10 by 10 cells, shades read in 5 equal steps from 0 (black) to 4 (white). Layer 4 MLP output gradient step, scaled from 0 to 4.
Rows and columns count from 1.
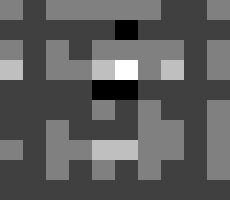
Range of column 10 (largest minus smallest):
1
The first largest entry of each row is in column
1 1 1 6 1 5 3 5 3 1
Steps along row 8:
down up same up same down same down up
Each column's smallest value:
1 1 1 1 0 0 1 1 1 1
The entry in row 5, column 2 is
1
